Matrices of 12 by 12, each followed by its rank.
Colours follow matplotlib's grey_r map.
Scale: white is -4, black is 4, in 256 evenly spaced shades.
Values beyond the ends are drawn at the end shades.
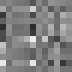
two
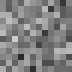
full rank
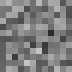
full rank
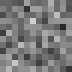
full rank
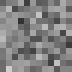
full rank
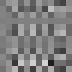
two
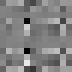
two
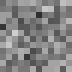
full rank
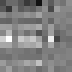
two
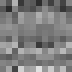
two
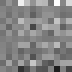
two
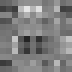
two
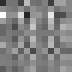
two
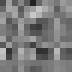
two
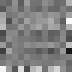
two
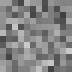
full rank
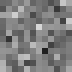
full rank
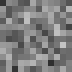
full rank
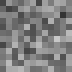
full rank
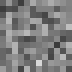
full rank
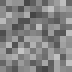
full rank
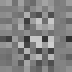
two
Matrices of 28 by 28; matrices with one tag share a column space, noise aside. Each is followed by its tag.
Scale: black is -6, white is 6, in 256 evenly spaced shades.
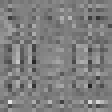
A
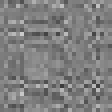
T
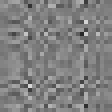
T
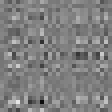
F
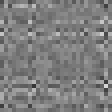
T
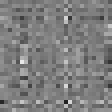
A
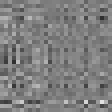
A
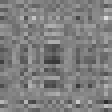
A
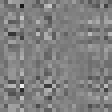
T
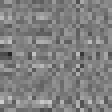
F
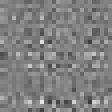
F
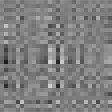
A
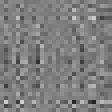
A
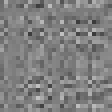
T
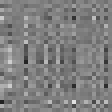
A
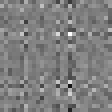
T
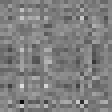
A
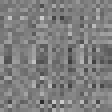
A
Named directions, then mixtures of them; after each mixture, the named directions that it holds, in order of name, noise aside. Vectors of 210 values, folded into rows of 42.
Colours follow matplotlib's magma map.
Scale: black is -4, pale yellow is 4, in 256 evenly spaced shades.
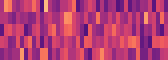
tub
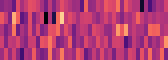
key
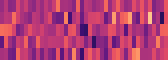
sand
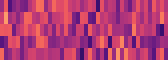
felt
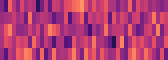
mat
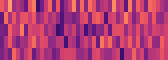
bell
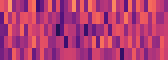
bell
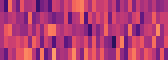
mat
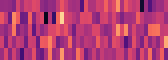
key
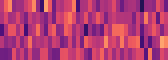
bell, key, tub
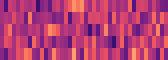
mat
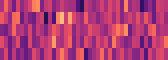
key, mat, tub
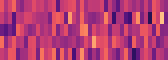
sand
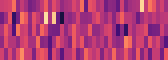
key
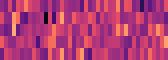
felt, key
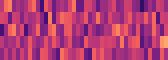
bell, key, tub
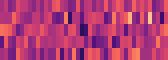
sand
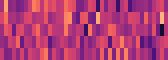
felt, tub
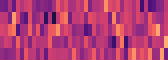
key, mat, sand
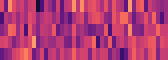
bell, felt, mat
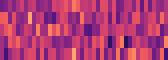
felt, key, mat
